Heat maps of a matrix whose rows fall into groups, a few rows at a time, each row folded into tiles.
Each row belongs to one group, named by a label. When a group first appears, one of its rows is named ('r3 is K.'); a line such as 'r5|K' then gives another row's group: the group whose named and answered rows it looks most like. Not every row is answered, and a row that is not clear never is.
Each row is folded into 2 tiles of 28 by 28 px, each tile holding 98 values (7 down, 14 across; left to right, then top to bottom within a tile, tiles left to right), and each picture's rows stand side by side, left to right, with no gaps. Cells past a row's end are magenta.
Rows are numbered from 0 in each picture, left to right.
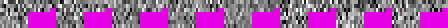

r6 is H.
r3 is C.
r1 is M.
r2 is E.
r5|C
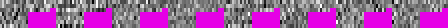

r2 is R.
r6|H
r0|E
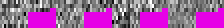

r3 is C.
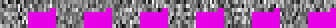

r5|E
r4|M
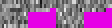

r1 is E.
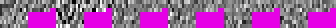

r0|R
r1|E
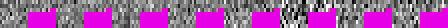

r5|E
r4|H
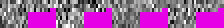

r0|E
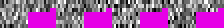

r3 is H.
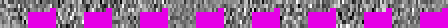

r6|E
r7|C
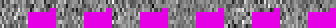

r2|H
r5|H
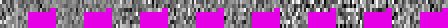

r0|H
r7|H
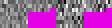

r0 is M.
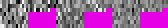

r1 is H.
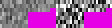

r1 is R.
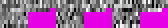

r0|M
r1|E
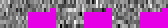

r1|M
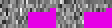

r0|C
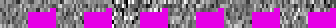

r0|E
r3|R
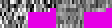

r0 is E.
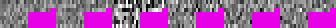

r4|E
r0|M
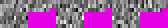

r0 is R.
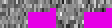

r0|M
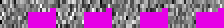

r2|R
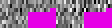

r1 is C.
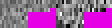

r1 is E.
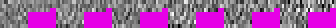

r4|E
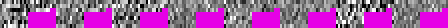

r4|H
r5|E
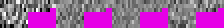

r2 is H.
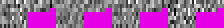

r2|M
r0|M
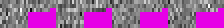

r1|M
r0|C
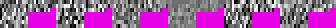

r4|E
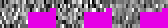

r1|R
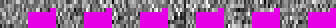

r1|E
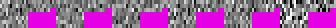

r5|H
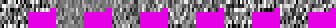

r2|E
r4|M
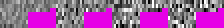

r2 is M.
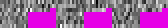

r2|E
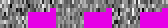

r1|M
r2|C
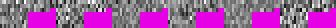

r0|M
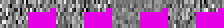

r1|C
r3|R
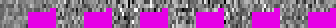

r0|R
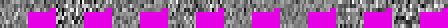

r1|C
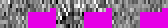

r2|H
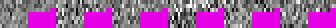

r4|H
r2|C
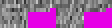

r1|R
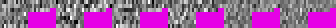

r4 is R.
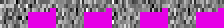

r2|H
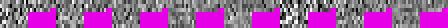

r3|M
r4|H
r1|R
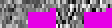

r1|E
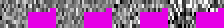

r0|R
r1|C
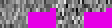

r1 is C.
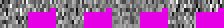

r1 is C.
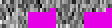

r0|H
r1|E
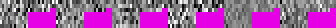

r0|C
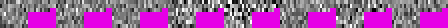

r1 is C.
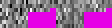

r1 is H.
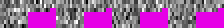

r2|E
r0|M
